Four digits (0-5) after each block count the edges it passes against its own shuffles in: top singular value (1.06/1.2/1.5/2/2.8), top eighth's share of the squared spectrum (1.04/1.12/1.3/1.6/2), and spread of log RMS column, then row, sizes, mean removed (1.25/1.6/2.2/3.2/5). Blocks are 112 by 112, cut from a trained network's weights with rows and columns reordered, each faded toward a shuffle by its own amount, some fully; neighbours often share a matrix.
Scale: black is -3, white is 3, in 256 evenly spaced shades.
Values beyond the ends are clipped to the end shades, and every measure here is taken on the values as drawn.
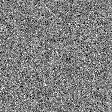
0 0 0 0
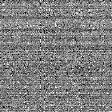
4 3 3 2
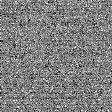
2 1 1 0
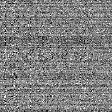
4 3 3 1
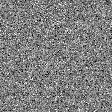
0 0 0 0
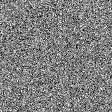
1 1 0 0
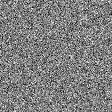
0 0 0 0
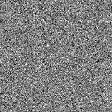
3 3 1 1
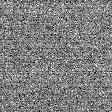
2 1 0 0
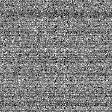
4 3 3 1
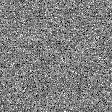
1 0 0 0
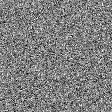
2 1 0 0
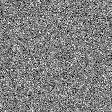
1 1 0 0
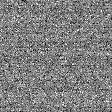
2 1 0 0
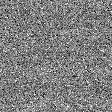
1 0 0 0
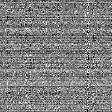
4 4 3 1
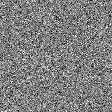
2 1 0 1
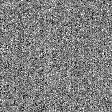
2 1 0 0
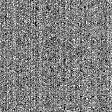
3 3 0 2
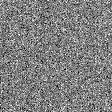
1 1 0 0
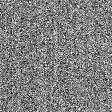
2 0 0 0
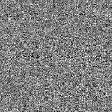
3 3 2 2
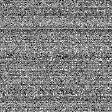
4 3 3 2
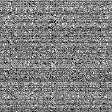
4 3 3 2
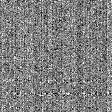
3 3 1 2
